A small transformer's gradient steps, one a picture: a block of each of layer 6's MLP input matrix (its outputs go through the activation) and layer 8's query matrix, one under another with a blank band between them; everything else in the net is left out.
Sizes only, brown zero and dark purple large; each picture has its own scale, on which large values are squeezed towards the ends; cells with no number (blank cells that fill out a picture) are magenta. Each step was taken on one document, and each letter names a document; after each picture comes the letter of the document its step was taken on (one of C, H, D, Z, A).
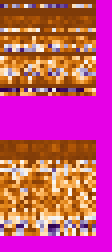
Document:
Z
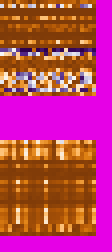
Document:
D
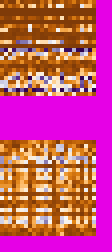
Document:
D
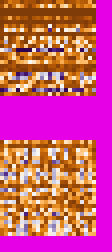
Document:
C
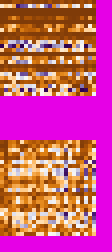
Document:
C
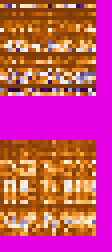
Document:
Z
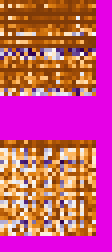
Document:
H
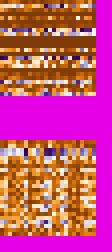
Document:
H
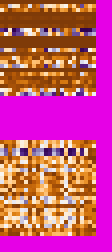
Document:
H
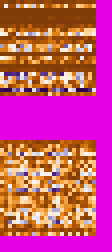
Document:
C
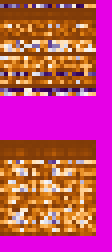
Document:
Z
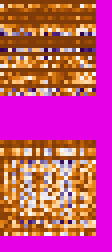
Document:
H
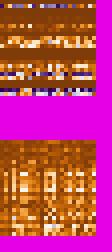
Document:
Z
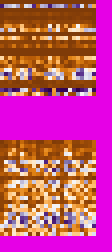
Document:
Z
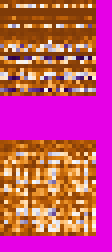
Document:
C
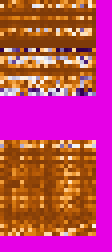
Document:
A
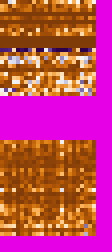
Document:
A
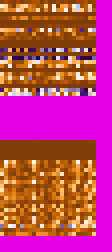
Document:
A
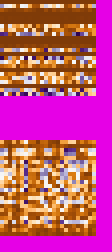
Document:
H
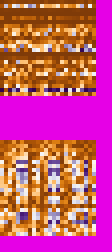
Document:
C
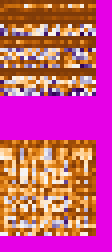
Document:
H
